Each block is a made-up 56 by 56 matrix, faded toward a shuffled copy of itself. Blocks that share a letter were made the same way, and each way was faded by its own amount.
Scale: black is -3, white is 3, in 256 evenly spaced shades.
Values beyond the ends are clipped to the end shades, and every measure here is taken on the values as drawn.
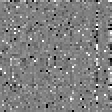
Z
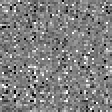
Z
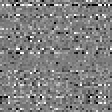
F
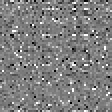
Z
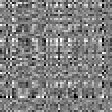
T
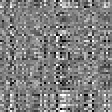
T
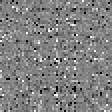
Z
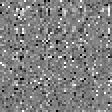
Z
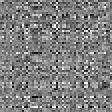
T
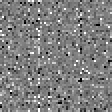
Z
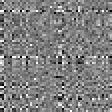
T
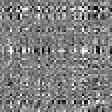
T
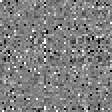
Z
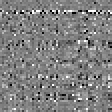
F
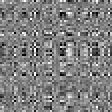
T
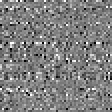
F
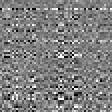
T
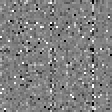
Z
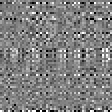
T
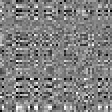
T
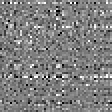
F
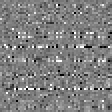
F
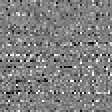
F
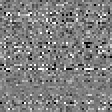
F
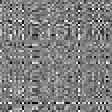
T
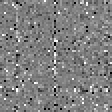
Z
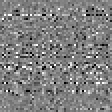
F
